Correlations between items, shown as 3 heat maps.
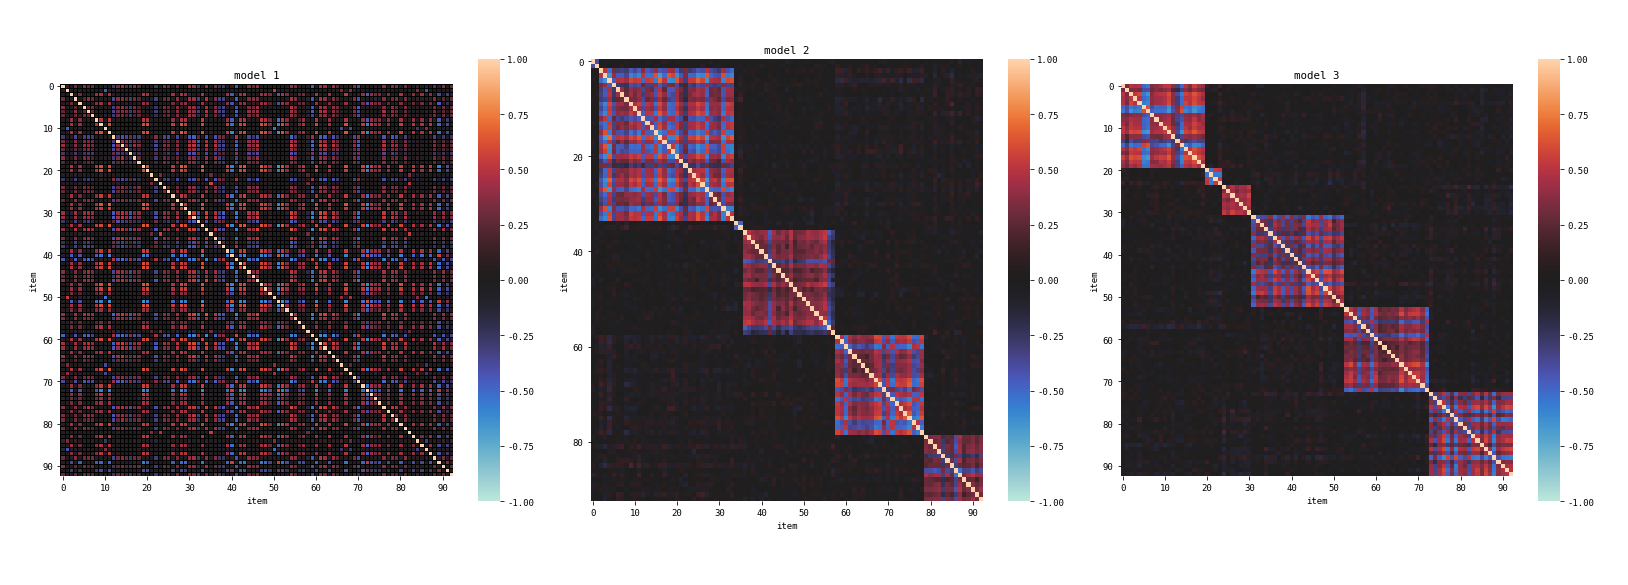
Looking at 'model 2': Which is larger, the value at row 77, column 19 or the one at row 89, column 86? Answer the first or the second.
the first
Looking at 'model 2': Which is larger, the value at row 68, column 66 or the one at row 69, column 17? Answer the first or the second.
the first
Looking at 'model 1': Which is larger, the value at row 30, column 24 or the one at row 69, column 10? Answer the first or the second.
the first
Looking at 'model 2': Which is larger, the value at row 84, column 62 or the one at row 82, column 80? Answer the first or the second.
the second
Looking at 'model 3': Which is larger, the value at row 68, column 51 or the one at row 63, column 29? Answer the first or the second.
the second
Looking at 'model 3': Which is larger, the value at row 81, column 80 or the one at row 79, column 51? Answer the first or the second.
the first
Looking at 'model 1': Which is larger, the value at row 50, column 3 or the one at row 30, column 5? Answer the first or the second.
the second
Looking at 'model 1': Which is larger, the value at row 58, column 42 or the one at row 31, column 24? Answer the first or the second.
the second
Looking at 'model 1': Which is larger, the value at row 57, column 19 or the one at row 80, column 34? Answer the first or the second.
the first
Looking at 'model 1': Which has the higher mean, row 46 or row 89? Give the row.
46
